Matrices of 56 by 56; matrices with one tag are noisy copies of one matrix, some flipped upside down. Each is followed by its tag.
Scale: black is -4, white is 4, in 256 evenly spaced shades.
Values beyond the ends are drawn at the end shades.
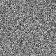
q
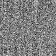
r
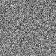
q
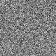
q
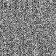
r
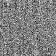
r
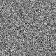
q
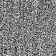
r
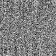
r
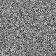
q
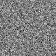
q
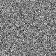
q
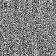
r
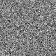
q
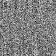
r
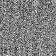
r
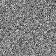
q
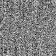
r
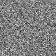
q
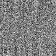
r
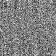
r
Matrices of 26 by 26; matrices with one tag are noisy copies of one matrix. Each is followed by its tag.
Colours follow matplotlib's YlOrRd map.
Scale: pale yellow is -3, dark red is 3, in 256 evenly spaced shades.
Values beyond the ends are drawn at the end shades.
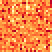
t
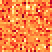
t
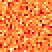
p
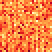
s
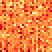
s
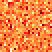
p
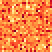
t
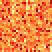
t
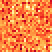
t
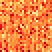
s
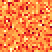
p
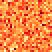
p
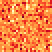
t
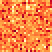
t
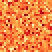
p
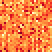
s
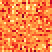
t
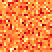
p
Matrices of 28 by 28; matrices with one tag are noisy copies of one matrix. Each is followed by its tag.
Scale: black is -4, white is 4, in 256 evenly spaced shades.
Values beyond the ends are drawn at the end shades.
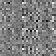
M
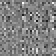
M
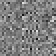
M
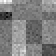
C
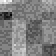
C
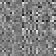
M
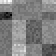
C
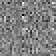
M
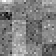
C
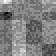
C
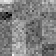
C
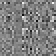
M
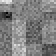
C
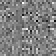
M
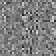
M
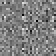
M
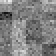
C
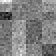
C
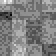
C
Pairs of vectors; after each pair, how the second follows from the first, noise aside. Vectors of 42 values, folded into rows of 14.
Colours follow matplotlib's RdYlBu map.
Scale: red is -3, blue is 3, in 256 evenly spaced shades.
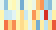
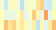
shrunk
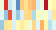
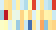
shuffled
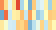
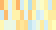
shrunk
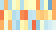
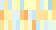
shrunk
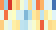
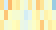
shrunk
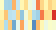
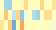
partly zeroed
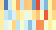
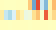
partly zeroed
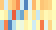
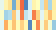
shuffled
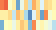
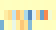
partly zeroed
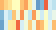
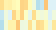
shrunk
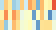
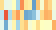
shuffled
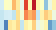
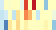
partly zeroed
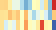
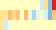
partly zeroed
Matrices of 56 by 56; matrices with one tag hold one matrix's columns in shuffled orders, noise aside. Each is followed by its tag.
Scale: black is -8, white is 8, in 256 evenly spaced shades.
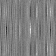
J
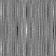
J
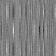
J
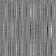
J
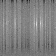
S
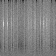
S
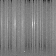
S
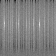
S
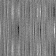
J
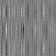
J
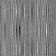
J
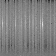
S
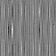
J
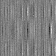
J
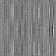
J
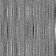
J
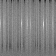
S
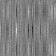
J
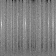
S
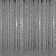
S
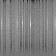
S
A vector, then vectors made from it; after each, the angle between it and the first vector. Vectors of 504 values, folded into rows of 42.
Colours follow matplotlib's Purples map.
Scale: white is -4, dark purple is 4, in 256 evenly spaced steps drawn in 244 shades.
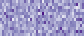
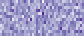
nearly parallel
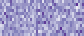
nearly parallel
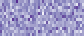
nearly opposite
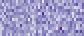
nearly parallel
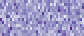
partly aligned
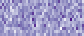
partly opposed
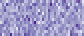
partly opposed
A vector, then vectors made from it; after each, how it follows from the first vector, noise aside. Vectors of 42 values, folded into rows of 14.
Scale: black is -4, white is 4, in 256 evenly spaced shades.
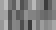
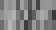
wrapped around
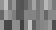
sign-scrambled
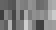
wrapped around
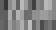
negated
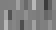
partly zeroed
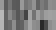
wrapped around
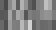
negated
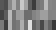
negated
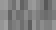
shrunk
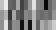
scaled up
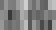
wrapped around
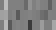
partly zeroed
